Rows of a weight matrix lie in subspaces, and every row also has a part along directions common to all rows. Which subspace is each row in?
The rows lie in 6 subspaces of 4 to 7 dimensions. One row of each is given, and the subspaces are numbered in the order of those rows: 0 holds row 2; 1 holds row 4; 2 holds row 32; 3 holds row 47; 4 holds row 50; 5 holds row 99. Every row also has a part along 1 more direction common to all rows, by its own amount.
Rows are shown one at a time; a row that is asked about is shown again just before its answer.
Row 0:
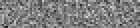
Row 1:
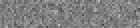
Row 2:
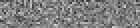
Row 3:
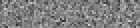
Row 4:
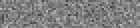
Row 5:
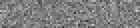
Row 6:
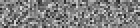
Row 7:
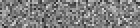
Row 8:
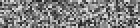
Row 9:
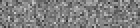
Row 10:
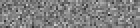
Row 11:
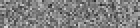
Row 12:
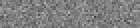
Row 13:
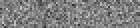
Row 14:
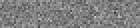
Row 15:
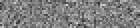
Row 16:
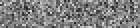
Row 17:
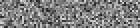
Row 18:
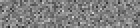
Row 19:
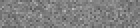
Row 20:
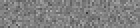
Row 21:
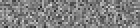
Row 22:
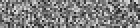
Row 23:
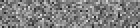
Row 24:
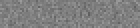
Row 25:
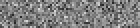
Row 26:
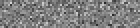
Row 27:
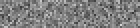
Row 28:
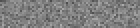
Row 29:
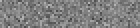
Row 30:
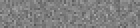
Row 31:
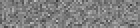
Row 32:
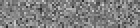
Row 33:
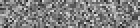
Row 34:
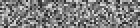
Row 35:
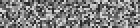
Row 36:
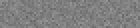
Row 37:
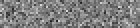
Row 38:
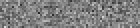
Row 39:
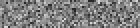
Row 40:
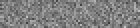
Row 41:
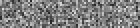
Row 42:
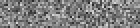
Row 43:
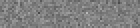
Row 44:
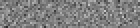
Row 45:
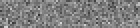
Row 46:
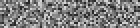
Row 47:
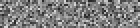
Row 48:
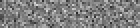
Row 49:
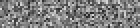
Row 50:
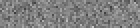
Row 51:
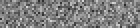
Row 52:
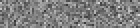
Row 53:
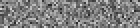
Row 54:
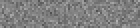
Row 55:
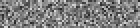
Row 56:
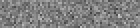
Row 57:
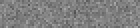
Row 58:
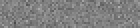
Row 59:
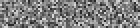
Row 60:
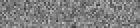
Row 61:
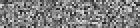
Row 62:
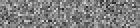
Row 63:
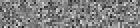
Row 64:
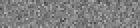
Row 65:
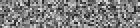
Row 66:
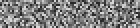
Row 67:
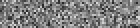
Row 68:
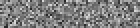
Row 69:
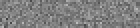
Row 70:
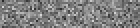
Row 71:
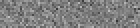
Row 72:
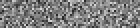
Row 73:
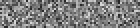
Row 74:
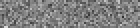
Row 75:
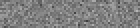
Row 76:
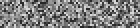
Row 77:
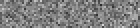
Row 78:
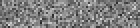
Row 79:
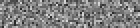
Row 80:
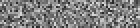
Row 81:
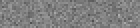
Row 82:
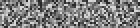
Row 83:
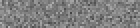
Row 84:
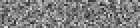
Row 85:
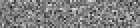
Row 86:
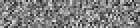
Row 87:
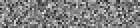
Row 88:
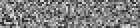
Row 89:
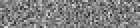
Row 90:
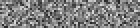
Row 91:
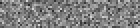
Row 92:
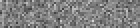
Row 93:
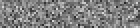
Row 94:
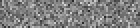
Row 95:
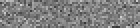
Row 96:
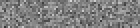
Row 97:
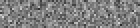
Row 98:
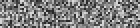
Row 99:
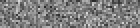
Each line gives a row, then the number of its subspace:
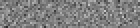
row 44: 3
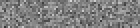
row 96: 5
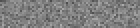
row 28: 5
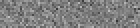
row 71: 2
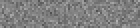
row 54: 2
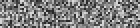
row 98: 4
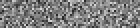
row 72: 2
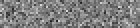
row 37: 0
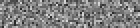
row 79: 3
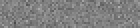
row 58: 2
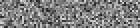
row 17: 4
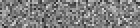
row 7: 0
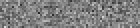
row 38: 5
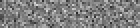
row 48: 1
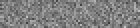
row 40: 4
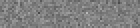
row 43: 5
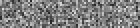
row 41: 0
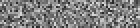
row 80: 2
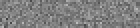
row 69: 3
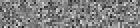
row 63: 5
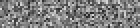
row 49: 5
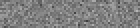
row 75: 0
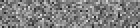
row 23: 1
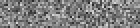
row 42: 5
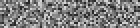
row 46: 2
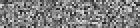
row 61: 3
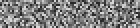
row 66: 2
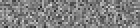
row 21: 2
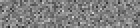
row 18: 5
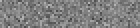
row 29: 4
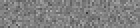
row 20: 5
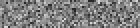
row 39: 1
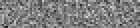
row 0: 1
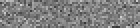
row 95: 0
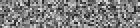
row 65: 5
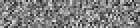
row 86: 5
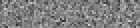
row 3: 1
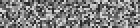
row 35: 0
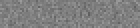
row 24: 4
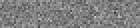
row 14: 1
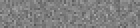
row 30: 4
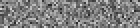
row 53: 4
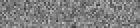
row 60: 2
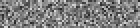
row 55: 2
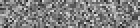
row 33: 0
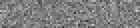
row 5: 0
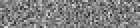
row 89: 3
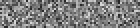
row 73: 2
